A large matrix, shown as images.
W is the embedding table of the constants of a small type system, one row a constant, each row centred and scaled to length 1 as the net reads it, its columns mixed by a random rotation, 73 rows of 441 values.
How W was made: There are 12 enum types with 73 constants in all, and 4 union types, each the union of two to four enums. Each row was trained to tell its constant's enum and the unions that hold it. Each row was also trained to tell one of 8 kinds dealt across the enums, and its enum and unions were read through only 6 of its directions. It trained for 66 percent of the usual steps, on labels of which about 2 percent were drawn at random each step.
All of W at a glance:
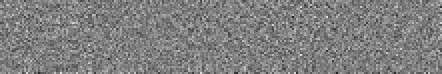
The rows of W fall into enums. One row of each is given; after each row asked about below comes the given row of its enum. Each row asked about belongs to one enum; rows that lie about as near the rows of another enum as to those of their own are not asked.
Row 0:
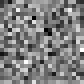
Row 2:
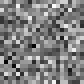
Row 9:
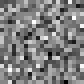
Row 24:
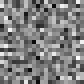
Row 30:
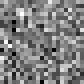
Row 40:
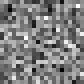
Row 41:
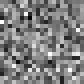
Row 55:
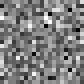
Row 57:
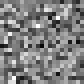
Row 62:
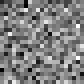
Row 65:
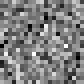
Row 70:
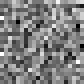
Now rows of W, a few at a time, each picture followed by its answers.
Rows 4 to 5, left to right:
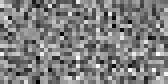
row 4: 24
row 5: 41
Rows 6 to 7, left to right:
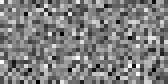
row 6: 55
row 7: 55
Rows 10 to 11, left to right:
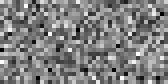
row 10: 70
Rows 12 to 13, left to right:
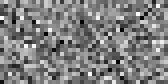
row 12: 30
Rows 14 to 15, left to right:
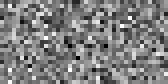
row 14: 9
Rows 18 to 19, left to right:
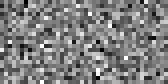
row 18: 40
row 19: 41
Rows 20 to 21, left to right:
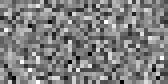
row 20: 65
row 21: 55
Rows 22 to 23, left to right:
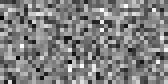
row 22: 9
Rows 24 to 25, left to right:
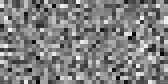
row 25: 62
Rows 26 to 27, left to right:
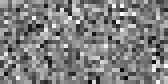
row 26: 70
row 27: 9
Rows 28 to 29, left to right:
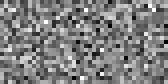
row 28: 57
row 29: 57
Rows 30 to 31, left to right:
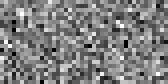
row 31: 57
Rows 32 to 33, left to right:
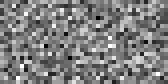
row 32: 70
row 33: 57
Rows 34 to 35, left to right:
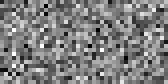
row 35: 57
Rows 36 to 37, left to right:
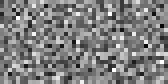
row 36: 65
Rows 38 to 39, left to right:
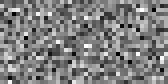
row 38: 9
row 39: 24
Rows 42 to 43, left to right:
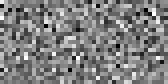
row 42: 55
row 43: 0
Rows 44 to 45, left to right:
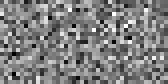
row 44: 57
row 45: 55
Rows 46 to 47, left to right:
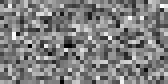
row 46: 9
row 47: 40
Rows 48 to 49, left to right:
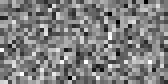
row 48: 40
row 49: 55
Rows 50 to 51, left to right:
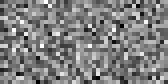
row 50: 24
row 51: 24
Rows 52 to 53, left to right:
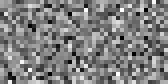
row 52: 65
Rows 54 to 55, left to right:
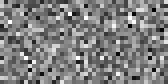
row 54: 62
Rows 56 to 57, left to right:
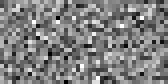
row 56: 9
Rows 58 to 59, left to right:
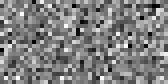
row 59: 70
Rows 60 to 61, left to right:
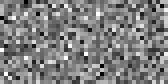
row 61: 24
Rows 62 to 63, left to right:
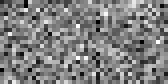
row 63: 30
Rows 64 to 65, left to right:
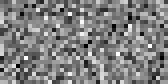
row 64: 62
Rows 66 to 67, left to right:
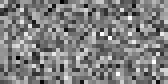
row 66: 24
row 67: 40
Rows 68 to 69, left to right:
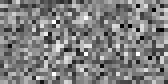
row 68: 62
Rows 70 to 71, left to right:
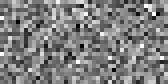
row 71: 62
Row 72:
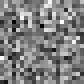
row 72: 30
